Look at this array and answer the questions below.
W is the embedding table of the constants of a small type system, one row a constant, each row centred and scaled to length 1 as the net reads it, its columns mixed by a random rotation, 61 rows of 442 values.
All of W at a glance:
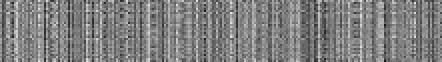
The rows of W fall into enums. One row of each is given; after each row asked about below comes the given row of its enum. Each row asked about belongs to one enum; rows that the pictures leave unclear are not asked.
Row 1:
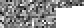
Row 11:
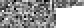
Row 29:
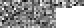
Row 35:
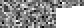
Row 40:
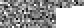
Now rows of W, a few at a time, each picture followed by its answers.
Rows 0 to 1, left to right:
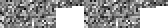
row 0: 1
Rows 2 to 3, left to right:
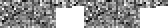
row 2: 29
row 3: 29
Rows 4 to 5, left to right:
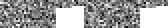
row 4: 40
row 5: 35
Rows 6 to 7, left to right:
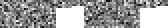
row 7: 29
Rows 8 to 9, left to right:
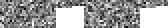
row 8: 1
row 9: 35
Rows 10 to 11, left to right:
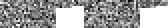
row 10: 40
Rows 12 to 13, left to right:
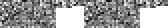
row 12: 29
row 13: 29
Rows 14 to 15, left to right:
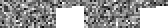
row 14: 35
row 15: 1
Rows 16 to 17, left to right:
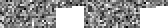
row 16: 1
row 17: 35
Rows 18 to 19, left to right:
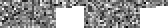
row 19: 35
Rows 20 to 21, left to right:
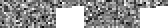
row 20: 35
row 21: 29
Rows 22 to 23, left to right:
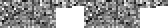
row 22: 29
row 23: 29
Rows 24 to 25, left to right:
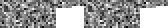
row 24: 35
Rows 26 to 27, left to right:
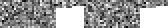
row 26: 29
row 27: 35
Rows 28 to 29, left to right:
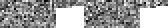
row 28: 11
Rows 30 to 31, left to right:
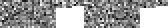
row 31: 40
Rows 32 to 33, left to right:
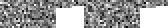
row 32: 40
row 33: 35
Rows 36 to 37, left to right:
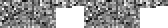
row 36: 29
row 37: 29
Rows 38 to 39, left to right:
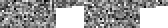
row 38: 11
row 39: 40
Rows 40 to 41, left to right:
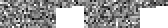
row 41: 1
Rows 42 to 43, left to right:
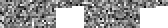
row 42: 1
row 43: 40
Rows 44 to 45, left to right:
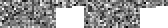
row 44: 29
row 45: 35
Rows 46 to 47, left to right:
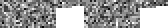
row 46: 35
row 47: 1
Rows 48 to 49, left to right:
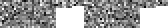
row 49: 40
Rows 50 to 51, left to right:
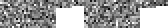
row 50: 40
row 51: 1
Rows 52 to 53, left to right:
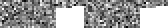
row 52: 29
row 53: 35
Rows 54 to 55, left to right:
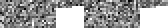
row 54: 1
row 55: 11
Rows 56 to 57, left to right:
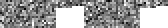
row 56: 1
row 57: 29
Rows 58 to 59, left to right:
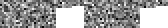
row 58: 35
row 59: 40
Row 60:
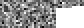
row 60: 35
